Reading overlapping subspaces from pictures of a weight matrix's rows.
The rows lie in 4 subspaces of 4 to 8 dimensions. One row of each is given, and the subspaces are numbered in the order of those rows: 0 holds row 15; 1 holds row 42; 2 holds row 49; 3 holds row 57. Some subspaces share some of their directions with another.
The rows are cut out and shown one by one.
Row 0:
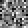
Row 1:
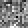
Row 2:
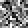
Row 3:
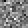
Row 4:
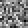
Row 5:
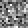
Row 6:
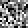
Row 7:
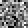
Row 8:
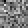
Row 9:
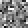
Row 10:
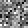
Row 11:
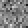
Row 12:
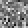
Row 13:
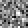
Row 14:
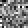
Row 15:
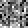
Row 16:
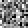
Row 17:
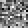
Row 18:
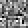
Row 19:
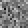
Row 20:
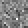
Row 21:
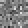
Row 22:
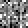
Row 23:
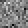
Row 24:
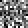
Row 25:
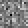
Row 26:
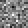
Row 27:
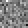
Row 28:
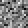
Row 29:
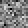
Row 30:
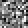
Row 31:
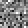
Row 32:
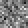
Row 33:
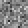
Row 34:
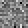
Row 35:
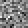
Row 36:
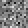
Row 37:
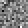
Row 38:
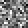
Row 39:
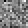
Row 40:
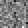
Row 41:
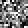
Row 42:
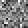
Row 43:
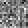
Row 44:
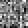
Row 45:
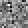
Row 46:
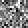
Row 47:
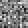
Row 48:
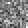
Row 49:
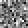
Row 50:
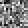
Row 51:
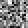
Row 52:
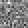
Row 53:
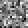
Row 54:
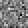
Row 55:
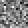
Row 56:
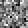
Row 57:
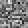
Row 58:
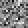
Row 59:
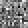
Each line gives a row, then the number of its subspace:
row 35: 3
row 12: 3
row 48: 2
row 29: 2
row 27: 0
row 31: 3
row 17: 1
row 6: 3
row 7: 3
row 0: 2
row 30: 2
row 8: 1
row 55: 1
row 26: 1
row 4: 0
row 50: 0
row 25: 0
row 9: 2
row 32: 2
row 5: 3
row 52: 3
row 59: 3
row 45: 2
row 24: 2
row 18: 3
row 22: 0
